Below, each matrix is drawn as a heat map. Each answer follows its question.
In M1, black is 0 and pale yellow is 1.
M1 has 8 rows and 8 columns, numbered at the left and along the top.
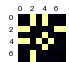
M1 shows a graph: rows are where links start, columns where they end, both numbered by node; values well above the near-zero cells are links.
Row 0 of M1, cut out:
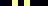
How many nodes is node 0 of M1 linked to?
2
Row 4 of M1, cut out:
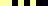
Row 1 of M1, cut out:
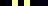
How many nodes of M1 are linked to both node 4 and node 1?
0
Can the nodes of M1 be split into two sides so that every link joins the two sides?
yes
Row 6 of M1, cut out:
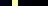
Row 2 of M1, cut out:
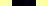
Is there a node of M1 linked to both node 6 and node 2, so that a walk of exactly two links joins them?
no
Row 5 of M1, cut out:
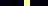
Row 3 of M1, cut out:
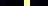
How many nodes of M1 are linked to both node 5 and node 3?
1
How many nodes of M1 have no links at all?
0
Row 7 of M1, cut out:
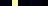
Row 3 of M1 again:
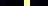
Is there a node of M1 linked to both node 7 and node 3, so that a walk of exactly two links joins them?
no
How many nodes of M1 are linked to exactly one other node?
4
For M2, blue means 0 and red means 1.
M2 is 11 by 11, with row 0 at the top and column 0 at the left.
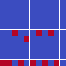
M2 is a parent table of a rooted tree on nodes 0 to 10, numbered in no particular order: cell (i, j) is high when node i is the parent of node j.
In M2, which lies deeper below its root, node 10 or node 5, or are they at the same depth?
node 5
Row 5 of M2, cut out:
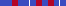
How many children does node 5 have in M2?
3
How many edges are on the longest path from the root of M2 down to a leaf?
3
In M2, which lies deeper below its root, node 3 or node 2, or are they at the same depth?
node 2
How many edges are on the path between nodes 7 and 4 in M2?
4
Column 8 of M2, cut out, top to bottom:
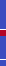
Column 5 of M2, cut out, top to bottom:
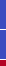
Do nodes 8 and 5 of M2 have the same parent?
no
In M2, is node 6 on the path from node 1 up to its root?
no
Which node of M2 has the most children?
10
